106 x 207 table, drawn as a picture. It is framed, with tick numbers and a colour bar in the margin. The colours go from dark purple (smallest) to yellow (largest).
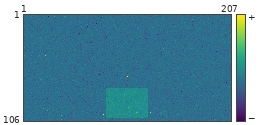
Ninth with the highest average: bottom middle. Histogram: skewed, a long tail of high values. Odd patch: higher, in the bottom middle. Stripes: none.
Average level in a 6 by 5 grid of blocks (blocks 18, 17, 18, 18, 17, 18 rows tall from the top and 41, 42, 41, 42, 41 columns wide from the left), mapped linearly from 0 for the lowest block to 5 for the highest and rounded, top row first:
00000
00000
00000
00000
00500
00500
